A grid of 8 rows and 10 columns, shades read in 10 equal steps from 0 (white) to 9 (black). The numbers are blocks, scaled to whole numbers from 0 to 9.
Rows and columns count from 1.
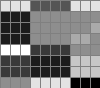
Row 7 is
7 7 7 8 8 8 8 2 2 2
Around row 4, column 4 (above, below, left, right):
4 7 8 4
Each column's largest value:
8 8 8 8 8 8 8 9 9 9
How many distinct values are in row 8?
3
